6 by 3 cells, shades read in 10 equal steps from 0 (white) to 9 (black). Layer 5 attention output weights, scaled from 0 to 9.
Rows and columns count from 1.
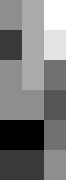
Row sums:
7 11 12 14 23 18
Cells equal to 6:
1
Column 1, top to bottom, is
4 7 4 4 9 7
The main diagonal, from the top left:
4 3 5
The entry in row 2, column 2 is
3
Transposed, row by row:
4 7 4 4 9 7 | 3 3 3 4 9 7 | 0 1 5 6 5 4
